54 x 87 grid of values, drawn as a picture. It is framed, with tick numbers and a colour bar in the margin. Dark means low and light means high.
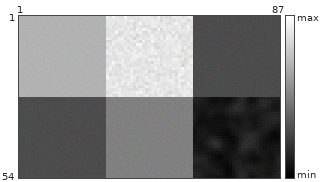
It is made of 2 by 3 panels. Panel 1,1: high, flat. Panel 1,2: very high, fine-grained, faint in contrast. Panel 1,3: low, flat. Panel 2,1: low, flat. Panel 2,2: middling, flat. Panel 2,3: very low, blotchy, faint in contrast.
